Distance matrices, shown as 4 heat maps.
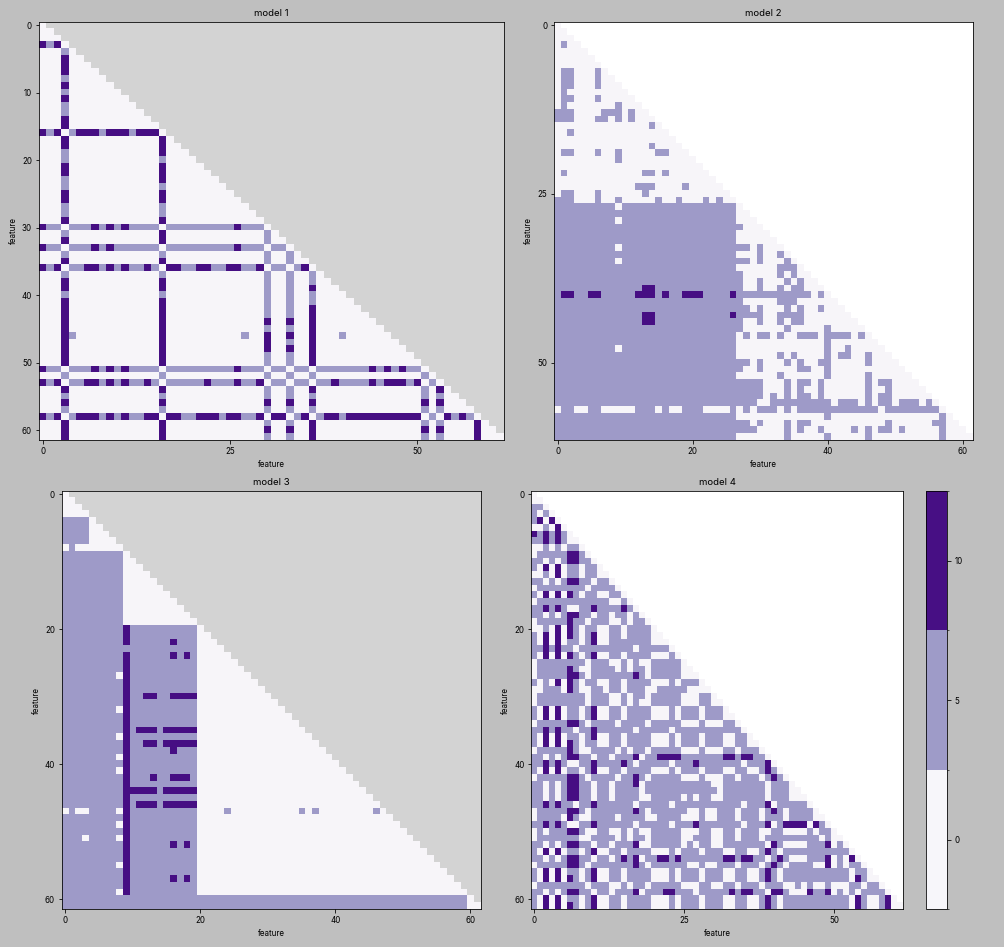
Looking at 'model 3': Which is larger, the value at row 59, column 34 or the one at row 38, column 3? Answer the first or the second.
the second
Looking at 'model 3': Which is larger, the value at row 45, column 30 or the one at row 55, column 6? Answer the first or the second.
the second
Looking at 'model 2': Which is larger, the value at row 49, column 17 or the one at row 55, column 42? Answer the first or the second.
the first
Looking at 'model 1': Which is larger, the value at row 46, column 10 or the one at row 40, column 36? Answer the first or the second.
the second
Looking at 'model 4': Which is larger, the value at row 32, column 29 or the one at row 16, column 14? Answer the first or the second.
the first
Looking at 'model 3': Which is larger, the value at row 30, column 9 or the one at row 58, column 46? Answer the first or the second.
the first
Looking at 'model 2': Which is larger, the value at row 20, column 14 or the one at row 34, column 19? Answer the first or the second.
the second
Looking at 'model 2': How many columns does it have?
62
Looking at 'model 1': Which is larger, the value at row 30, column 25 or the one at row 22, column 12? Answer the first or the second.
the first
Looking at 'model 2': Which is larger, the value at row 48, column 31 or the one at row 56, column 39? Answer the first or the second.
the second
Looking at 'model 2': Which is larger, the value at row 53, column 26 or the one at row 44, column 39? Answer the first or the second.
the first
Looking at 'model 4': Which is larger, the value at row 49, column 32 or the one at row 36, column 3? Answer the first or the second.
the first
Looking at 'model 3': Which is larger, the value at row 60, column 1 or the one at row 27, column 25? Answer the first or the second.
the first
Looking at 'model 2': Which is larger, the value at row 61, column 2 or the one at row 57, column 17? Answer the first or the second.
the first
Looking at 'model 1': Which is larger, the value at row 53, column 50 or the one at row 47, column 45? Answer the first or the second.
the first
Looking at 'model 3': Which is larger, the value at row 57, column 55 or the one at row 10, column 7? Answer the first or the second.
the second
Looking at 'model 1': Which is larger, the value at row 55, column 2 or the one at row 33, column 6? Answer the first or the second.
the second
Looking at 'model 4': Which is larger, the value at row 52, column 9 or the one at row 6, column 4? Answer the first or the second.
the second
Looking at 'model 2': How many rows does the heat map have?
62
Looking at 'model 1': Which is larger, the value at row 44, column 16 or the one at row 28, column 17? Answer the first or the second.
the first
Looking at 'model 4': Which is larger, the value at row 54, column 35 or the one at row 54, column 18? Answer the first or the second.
the first
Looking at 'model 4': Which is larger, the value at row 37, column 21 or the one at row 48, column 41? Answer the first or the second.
the second
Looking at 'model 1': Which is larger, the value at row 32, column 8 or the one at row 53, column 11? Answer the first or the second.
the second
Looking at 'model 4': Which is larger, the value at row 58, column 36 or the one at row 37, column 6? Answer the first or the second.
the second
